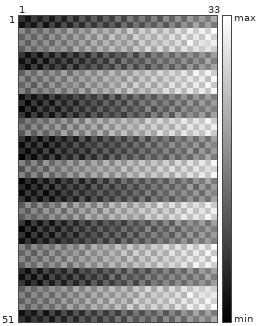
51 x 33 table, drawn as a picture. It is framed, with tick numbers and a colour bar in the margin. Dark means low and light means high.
Horizontal stripes repeat 7 times down the table. The top and bottom halves mirror each other. The field climbs toward the right.
